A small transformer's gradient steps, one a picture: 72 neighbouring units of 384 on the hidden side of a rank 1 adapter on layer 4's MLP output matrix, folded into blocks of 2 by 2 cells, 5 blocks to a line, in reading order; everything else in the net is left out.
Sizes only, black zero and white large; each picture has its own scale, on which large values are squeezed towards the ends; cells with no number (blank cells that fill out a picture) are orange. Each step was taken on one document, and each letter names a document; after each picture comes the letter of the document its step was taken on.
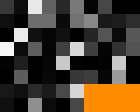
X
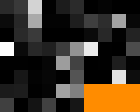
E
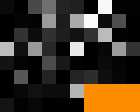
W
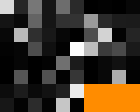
X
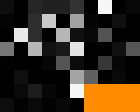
W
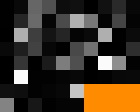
X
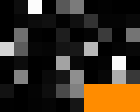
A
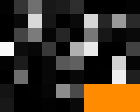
A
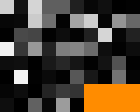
E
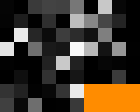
W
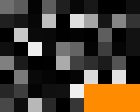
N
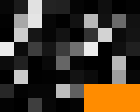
E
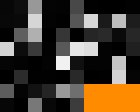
A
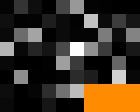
A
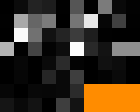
W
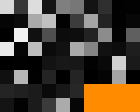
E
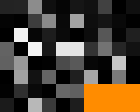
N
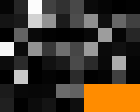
E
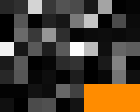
X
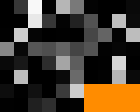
A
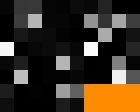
A
